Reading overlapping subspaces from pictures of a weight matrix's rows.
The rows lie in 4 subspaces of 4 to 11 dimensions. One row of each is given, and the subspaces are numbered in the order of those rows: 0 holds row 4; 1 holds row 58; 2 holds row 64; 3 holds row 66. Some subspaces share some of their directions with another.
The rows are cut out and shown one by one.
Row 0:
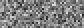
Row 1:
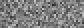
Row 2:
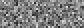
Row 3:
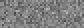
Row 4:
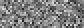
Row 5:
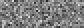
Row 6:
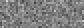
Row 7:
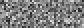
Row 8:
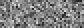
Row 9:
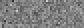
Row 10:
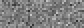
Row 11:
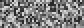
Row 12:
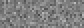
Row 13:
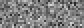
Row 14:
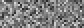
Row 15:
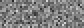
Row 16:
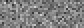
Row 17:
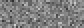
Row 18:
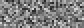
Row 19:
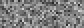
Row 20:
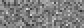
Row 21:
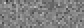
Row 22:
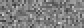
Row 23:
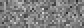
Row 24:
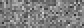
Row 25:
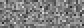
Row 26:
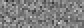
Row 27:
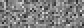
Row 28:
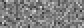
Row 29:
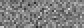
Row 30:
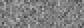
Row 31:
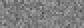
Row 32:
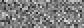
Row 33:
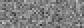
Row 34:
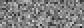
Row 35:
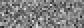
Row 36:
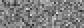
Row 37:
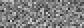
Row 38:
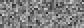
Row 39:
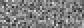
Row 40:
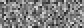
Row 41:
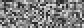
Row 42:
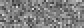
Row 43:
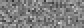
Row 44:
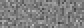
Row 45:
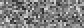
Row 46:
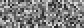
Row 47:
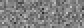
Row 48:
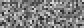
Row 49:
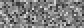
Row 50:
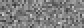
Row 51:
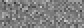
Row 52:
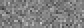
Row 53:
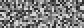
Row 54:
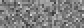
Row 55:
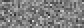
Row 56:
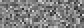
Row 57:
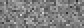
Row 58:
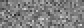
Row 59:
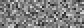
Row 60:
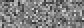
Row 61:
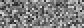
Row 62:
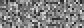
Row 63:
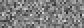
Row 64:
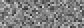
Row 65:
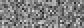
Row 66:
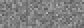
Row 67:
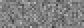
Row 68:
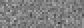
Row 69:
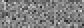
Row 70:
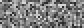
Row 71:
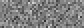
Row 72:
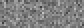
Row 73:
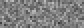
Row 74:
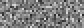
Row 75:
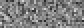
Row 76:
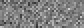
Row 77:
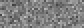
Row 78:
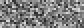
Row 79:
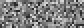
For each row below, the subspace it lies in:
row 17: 1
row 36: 0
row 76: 1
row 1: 2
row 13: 1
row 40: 1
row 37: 1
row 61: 2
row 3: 1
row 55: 1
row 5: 1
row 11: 1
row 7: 3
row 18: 2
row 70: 1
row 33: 1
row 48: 1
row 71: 1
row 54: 0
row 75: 1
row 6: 1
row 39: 3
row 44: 0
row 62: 1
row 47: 0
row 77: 3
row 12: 1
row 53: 1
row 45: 3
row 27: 3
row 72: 0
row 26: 3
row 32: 3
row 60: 1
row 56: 0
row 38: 3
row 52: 0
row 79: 1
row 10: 0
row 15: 1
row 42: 2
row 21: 3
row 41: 1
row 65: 0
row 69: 3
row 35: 1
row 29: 1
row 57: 3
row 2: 1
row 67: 1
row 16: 3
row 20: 0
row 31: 0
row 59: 2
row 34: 1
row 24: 0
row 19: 0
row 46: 1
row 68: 3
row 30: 2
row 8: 2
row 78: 3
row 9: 1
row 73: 2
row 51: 3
